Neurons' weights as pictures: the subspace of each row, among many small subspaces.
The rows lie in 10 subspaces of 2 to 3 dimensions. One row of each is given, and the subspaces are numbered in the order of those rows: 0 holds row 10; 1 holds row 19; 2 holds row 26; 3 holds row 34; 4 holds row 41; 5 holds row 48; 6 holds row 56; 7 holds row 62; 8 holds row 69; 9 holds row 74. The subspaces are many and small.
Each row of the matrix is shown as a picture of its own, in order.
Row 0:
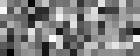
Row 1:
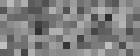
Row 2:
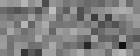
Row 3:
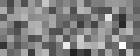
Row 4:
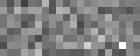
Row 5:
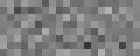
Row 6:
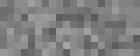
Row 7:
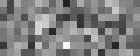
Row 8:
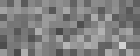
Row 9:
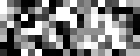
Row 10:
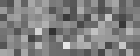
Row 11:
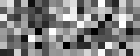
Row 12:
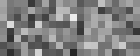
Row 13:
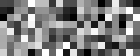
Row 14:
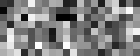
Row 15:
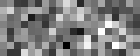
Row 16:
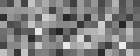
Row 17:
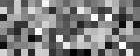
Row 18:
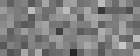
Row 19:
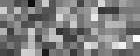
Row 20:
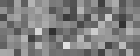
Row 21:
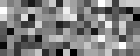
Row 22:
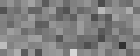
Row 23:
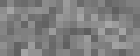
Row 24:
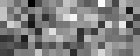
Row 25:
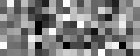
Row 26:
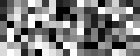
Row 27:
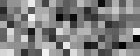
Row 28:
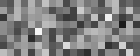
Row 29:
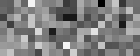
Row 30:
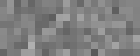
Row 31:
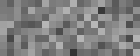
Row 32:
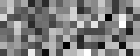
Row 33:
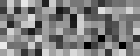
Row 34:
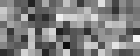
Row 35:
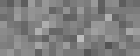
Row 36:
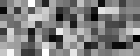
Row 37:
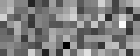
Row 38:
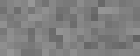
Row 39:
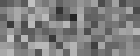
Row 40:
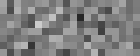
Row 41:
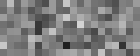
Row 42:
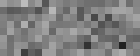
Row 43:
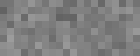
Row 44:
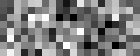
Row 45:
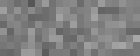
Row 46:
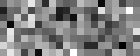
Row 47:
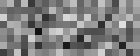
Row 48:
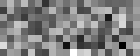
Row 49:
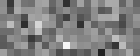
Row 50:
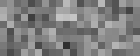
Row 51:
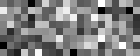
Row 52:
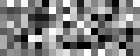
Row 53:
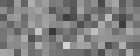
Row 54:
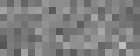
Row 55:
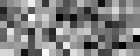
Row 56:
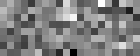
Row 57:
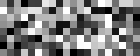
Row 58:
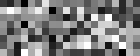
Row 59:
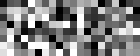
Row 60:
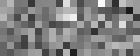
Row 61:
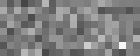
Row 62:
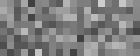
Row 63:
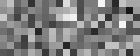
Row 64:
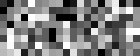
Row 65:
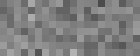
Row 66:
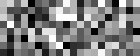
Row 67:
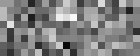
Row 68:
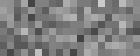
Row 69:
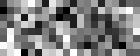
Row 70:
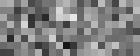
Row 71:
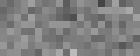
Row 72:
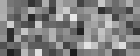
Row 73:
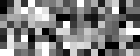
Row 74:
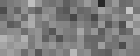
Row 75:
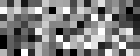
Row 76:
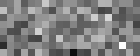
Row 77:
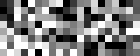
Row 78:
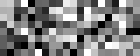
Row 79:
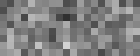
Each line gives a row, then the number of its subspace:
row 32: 5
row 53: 0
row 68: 7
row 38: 1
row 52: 8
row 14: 8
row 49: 2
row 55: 3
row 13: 5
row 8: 9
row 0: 1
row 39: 2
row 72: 2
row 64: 8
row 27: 3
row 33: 3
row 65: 7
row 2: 3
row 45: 1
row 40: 1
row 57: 5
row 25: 4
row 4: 3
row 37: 5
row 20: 0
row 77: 7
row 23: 4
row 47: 9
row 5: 1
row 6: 3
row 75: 9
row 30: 1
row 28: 6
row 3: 5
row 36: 1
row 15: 2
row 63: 6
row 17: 6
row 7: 4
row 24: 9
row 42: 3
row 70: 2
